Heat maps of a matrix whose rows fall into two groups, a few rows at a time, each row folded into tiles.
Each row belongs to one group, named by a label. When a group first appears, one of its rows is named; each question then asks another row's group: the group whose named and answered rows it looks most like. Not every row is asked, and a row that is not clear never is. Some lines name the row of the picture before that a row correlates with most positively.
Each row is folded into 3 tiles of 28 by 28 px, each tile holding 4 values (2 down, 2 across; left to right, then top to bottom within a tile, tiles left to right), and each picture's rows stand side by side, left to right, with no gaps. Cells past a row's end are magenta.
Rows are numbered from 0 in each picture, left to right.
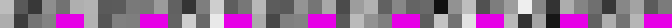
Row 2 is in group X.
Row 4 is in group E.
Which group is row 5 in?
X
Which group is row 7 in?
X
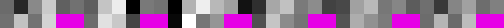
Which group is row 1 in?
E
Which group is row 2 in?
E
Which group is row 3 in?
E
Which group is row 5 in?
X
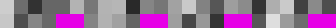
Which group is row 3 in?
E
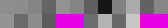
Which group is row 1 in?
X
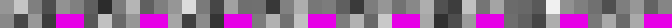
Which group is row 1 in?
X
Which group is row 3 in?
X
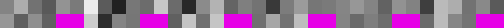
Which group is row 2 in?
X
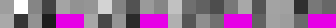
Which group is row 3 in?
E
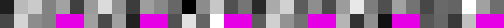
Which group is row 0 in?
E
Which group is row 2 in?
X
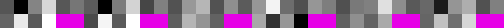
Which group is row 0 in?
X
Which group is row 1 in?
X
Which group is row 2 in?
E
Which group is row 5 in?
X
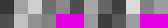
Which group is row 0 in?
E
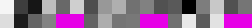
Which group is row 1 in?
E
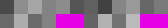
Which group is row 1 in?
X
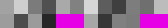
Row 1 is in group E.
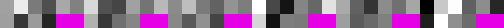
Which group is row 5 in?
E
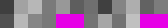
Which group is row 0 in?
E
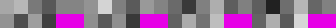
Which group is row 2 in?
X
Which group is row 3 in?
X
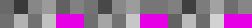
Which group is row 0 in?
X
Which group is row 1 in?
X
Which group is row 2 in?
X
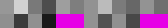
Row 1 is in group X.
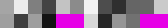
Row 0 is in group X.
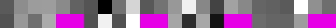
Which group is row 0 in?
E
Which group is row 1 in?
X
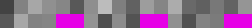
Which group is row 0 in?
E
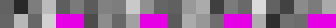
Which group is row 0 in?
X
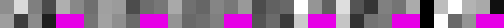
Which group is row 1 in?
E
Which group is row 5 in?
E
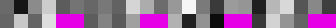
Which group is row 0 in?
X
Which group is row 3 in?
E
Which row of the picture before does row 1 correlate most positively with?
3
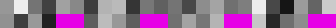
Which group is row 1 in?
E
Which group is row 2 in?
X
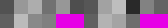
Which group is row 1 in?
E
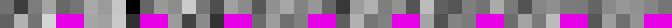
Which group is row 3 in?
E
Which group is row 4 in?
E
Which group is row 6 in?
X
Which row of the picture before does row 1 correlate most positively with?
1
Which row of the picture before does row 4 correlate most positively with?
0
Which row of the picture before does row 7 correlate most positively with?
0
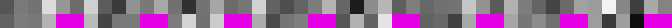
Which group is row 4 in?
X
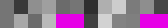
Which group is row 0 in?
X
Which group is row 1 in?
E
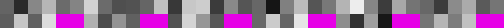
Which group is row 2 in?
E
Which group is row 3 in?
X
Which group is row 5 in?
X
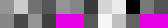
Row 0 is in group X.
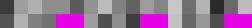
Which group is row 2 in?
E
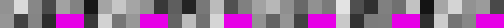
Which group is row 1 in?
E
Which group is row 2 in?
X
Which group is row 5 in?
E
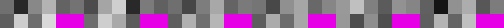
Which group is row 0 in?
X
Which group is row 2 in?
X
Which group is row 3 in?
X
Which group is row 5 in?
X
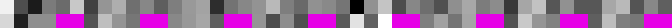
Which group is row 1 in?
E
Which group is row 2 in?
E
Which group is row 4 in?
X
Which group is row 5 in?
X
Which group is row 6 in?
E
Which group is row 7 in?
E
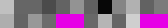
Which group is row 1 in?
X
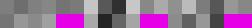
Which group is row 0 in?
X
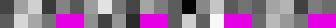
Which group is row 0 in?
E
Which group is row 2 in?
X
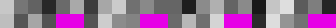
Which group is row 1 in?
E
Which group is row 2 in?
X
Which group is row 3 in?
E
